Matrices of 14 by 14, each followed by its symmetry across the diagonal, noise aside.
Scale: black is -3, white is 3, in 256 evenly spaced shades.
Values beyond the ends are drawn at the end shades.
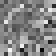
symmetric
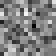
neither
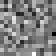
antisymmetric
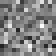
neither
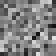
symmetric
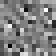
antisymmetric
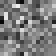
symmetric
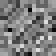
symmetric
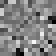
symmetric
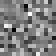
antisymmetric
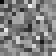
symmetric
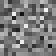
neither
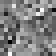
antisymmetric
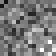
symmetric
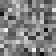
neither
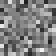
antisymmetric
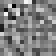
antisymmetric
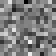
neither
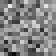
neither
